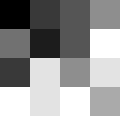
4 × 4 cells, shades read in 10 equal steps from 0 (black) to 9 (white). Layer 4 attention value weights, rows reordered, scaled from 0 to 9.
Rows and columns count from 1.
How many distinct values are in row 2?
4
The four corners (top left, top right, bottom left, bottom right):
0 5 9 6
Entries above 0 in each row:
3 4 4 4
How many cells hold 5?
2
